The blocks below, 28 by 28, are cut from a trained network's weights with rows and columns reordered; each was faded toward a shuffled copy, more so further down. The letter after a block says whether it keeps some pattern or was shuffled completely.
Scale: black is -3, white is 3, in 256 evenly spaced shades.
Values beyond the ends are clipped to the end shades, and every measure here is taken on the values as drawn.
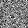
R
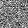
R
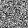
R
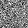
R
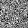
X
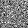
R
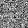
X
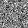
R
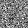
X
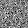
R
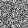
X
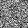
X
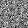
R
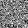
X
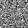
R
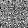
R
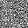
X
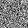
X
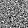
R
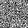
R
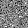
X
